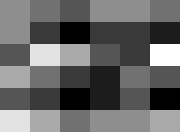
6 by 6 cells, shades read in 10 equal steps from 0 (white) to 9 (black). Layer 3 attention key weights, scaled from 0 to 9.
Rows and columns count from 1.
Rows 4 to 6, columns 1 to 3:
3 5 7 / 6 7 9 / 1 3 5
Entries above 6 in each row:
0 5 1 2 4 0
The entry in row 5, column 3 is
9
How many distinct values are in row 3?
5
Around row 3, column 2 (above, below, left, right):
7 5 6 3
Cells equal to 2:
0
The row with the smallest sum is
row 6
